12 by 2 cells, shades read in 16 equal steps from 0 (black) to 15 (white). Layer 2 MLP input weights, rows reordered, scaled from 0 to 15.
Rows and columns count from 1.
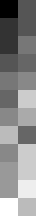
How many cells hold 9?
2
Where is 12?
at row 6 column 2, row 9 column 2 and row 10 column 2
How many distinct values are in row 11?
2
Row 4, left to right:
5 6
